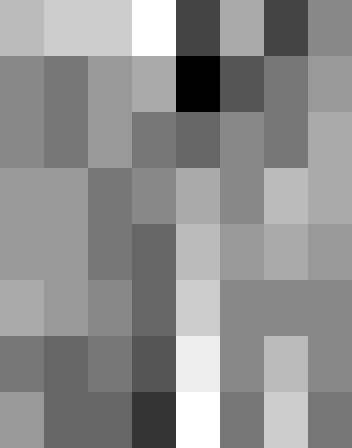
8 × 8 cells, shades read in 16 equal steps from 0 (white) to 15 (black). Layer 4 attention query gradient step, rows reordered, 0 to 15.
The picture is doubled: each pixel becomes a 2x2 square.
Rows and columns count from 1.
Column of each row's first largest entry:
5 5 5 3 4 4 4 4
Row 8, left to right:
6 9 9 12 0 8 3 8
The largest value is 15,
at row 2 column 5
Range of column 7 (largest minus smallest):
8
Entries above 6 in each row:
3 5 6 3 2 5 6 5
